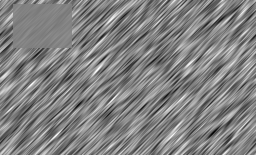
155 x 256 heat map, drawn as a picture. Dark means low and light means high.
The histogram is bell-shaped. No row or column stands out. In the top left lies a patch that is calmer than the rest. Streaks slant up to the right. No overall slope runs across the table.
